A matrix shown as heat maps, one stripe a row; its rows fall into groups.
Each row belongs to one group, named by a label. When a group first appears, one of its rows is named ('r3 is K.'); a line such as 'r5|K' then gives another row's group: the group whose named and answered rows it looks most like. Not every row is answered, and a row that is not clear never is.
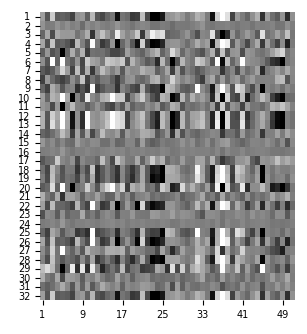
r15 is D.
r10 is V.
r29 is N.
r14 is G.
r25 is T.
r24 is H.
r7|G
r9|T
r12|V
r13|V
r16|H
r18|T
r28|T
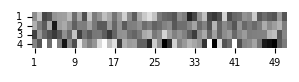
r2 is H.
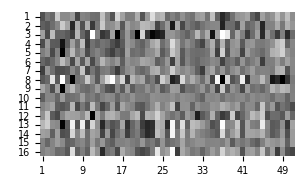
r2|G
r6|G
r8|V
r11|N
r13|N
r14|N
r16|N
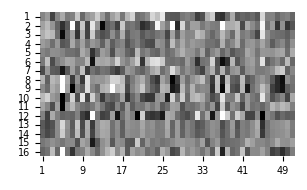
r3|N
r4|N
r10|N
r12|T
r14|G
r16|V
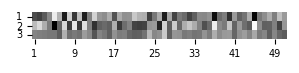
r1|G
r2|N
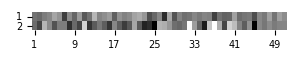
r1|G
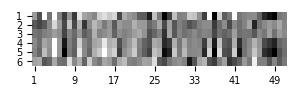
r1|V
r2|G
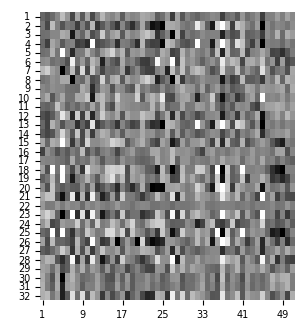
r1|G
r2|T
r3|G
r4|T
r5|V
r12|G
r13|T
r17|N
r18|V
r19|V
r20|T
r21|N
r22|H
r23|N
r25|V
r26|T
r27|G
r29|N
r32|N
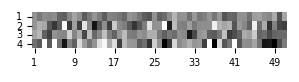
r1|D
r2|N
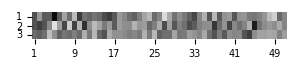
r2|G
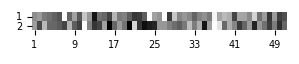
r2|T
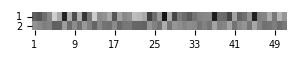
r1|G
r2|N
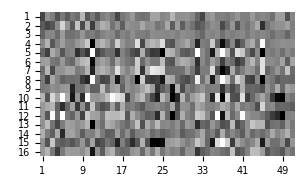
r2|G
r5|T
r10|V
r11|N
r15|T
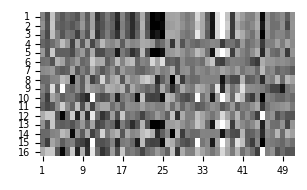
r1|T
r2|T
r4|G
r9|V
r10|T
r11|G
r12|N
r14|G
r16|N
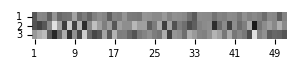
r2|G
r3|N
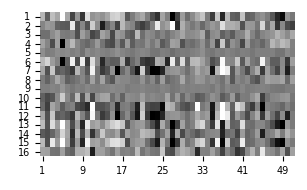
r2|N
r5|H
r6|N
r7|T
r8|D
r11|T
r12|T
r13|V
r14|G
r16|D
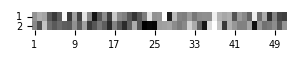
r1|N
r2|T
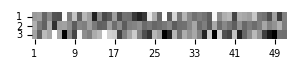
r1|N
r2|H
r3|V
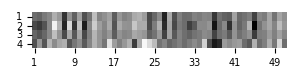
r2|G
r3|G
